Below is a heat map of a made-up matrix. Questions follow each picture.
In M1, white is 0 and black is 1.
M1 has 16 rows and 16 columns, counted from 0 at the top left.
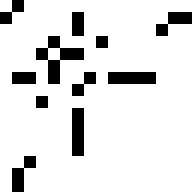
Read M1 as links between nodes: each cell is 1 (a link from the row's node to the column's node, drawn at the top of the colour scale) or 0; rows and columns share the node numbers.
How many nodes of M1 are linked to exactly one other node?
11
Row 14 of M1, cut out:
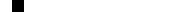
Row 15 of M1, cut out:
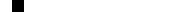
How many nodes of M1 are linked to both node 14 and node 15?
1
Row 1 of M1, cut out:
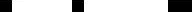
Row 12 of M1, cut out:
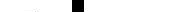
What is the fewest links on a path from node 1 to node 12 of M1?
2
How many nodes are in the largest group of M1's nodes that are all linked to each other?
2
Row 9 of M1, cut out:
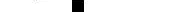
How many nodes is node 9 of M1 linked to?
1
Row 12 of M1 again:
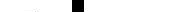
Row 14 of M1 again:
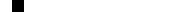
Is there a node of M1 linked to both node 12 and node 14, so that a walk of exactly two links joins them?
no
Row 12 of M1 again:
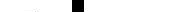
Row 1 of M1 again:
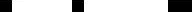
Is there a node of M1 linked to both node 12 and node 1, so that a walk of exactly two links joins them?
yes
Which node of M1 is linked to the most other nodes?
node 6
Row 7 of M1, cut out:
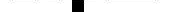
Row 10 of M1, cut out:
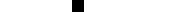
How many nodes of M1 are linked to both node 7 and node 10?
1
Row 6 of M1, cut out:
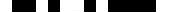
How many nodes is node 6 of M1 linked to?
8
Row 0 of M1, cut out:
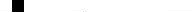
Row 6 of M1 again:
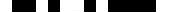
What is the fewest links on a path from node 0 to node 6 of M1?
2
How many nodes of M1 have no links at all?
0
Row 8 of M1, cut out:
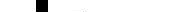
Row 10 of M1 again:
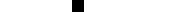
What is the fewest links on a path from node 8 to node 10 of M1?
4
